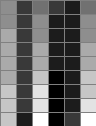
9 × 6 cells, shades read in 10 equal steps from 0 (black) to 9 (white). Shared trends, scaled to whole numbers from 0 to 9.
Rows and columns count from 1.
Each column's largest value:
7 2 9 2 2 9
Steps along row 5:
down up down same up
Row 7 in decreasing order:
8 7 7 2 1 0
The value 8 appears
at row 7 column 3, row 8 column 3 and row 8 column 6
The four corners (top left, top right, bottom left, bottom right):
5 4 7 9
